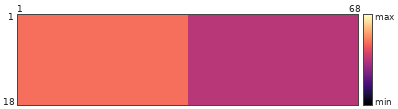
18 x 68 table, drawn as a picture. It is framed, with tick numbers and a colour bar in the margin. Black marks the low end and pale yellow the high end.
It is made of 1 by 2 panels. Panel 1,1: high, flat. Panel 1,2: middling, flat.
